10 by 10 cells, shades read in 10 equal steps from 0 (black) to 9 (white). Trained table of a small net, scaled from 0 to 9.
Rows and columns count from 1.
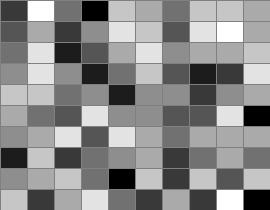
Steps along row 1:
up down down up down down up same down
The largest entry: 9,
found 3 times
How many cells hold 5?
13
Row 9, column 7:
2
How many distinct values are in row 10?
7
